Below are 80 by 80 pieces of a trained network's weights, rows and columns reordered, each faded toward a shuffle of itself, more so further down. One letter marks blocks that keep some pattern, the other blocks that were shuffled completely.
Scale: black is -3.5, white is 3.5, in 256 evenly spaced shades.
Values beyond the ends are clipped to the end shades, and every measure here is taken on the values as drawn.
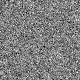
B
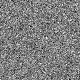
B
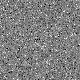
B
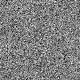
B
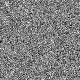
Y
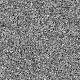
Y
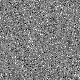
B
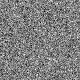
B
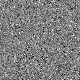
B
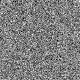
Y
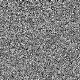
Y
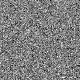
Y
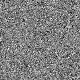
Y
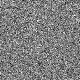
B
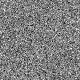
B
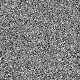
B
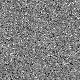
B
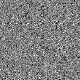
Y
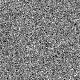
B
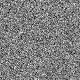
B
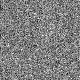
Y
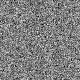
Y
